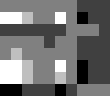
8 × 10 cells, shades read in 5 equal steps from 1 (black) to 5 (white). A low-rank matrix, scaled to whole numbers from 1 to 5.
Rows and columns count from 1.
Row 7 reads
5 5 4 3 3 4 3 1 2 2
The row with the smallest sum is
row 8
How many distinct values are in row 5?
3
